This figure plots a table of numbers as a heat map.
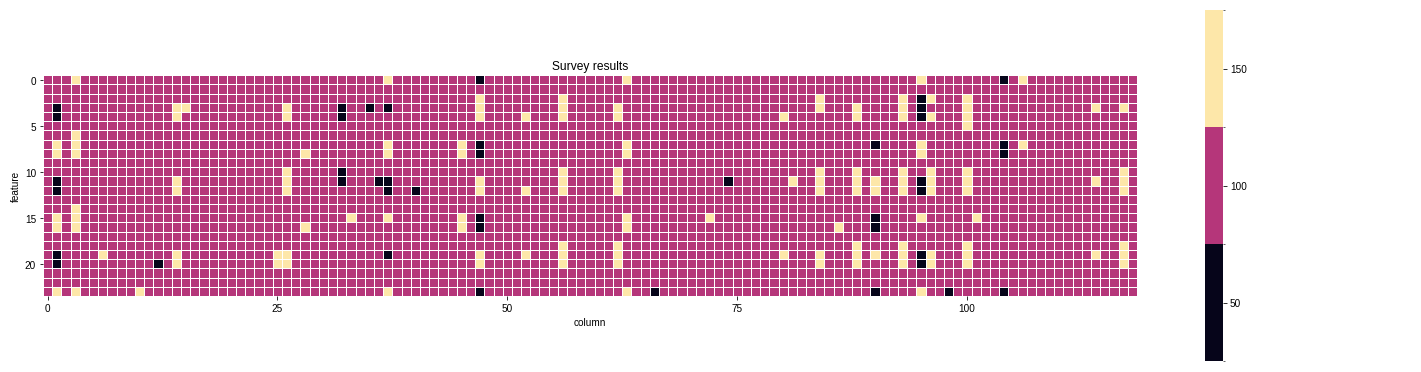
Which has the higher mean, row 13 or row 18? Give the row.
18
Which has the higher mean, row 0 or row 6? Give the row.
0
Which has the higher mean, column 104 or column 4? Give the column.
4
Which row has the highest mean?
19
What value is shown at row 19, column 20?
100
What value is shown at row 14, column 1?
100
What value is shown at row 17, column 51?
100
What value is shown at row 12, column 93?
150
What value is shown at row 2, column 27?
100
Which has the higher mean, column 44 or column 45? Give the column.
45
